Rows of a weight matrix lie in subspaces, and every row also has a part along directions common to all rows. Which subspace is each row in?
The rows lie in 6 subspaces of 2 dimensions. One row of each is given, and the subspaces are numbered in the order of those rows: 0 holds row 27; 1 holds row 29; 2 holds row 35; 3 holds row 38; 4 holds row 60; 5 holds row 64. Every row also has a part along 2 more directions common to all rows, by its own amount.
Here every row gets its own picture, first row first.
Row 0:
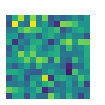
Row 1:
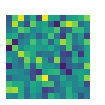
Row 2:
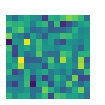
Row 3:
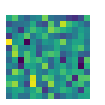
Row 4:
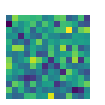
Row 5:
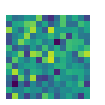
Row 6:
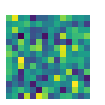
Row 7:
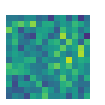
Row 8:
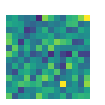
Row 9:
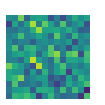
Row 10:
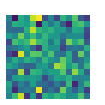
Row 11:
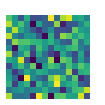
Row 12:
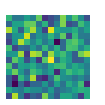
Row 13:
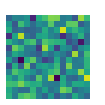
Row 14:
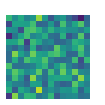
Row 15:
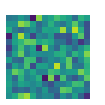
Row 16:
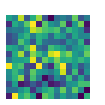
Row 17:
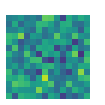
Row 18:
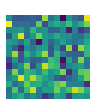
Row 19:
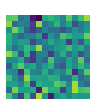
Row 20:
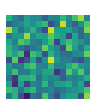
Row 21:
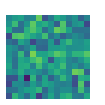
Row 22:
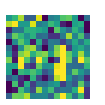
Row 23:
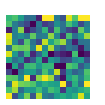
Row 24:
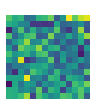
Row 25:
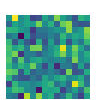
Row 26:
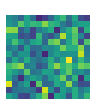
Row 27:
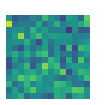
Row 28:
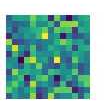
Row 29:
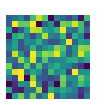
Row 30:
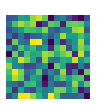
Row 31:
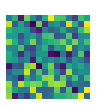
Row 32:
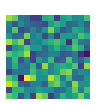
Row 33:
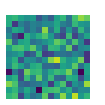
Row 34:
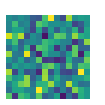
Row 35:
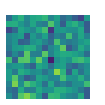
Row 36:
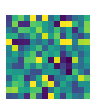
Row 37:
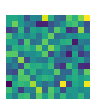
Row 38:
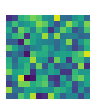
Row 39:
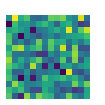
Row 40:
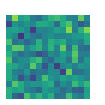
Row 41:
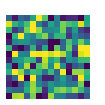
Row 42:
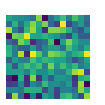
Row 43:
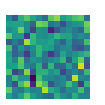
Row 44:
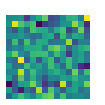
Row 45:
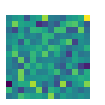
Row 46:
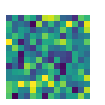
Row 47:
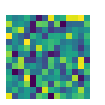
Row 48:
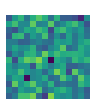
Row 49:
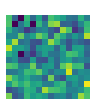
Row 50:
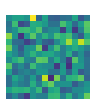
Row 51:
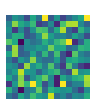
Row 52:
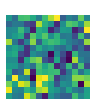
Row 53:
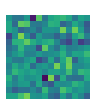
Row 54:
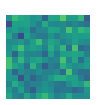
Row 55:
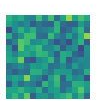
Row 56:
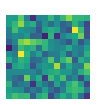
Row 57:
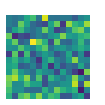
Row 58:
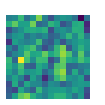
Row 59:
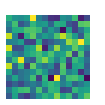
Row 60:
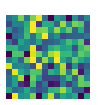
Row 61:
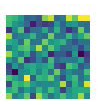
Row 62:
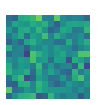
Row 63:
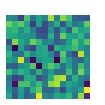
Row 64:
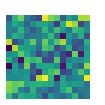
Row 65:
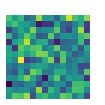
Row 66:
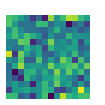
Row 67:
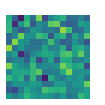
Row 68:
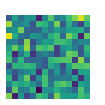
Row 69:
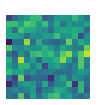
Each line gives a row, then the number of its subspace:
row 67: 5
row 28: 4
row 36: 5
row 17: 4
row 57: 2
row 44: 1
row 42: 2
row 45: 1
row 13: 5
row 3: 3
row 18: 0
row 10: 0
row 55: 1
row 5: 2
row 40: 0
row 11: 4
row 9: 4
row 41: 0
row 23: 1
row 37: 1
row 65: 1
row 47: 3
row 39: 0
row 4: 0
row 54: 0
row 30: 2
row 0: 5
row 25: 0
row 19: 0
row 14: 3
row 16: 4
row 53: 5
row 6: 0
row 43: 3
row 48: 2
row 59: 5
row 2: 3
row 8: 1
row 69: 3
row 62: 3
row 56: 5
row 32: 3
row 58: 2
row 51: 1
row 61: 1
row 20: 2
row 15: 5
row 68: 3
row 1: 5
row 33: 4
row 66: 2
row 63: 4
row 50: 5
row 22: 2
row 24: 1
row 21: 2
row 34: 4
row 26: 1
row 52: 3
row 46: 4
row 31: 4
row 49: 5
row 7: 1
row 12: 2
